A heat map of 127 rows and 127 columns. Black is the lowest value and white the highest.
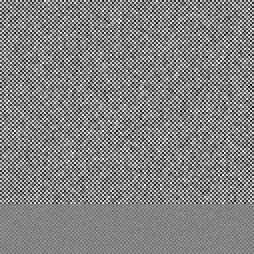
A checkerboard runs through the table. Overall the values sit about 50% of the way up the scale. No overall slope runs across the table. The bottom part is calmer, past a seam about 80% of the way down. No row or column stands out.
